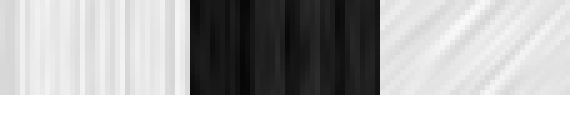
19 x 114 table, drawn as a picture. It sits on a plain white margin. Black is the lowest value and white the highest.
The table splits into one row of 3 panels. Panel 1,1: very high, streaked downward, faint in contrast. Panel 1,2: very low, streaked downward, faint in contrast. Panel 1,3: very high, slanting up to the right, faint in contrast.
